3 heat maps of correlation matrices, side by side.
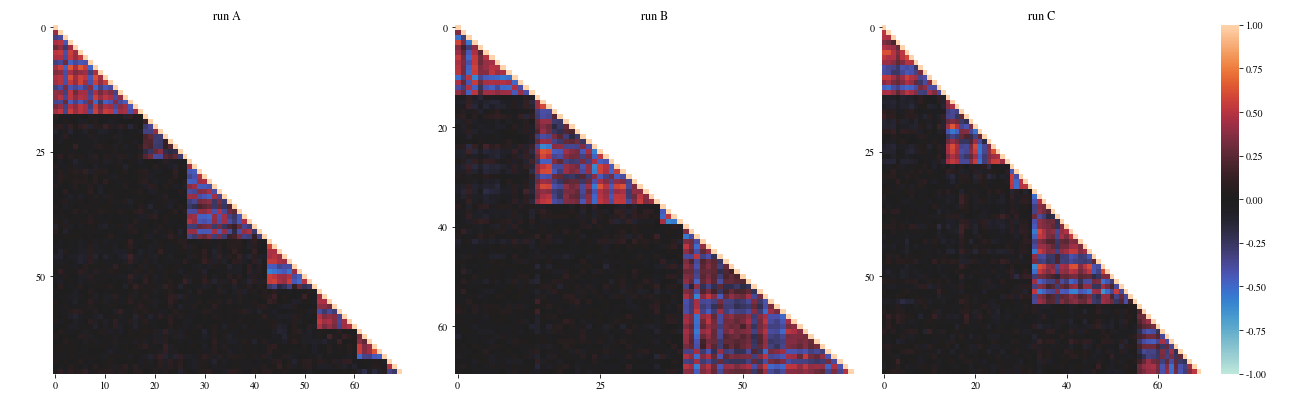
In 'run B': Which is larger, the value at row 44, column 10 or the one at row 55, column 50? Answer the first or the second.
the first
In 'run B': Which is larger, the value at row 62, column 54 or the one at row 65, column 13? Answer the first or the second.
the first
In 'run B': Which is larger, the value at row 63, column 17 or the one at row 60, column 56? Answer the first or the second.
the first
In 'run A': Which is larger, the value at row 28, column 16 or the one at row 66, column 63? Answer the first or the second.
the first
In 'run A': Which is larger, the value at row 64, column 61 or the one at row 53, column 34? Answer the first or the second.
the first
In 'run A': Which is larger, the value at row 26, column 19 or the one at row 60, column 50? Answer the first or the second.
the first
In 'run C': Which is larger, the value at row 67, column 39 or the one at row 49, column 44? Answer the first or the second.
the second
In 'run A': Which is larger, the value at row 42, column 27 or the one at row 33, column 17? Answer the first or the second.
the second
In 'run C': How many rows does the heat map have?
70
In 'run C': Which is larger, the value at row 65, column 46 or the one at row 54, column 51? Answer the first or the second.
the first
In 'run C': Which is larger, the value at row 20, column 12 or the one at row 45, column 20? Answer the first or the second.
the first
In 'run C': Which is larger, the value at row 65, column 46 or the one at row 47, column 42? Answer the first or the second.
the first
